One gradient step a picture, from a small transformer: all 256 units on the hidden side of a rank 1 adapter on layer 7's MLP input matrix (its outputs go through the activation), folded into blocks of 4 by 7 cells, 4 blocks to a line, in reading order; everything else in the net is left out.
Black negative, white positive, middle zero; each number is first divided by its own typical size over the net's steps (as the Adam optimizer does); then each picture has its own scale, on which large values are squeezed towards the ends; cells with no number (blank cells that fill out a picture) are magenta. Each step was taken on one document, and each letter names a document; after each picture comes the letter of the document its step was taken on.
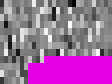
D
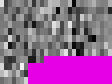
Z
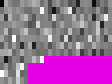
D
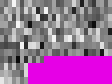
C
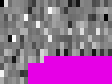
D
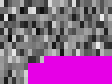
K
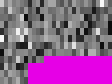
C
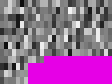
C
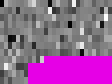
D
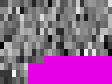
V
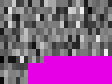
C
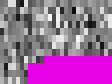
C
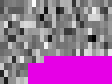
V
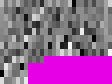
Z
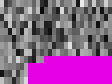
K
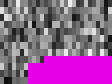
K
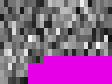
K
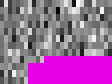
V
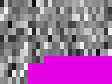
V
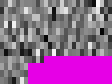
K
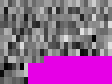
Z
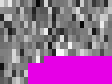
K
